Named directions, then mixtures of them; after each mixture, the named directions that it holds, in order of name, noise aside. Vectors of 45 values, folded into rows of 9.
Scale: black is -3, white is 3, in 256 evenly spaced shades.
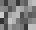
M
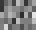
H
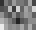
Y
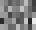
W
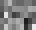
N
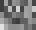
Y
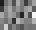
H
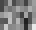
H, M, N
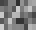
M, Y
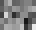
N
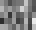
W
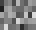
H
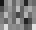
H, N, Y
